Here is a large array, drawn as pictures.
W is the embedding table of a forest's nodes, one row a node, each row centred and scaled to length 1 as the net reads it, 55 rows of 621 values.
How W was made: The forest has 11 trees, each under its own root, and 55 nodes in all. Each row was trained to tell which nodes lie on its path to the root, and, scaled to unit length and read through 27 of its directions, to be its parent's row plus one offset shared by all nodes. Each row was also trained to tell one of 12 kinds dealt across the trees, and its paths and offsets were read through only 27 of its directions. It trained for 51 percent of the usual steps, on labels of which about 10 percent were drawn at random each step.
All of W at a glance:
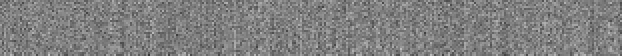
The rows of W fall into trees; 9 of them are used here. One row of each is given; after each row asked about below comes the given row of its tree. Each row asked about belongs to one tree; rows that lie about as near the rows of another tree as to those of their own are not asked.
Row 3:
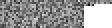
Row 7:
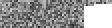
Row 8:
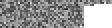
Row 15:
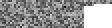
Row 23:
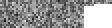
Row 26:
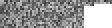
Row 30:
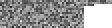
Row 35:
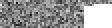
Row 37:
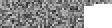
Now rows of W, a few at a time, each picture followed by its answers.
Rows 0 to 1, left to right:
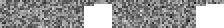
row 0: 15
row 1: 7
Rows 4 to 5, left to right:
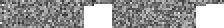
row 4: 30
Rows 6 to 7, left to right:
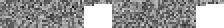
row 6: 30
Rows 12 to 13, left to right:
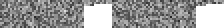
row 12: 26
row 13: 3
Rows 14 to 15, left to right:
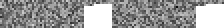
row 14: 26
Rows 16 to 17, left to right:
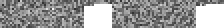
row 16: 15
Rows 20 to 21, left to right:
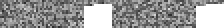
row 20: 3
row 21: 7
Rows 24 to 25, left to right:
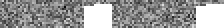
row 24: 30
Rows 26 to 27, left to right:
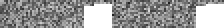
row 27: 15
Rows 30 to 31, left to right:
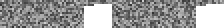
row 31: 3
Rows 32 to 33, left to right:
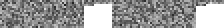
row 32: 30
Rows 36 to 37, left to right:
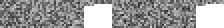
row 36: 23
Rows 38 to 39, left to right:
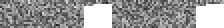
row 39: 7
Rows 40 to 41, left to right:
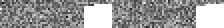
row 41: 37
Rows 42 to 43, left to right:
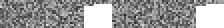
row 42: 26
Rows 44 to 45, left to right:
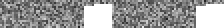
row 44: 30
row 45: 30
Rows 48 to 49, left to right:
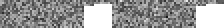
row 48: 26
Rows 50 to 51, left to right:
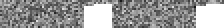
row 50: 7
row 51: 15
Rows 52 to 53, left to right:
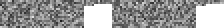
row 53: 26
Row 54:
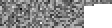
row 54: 30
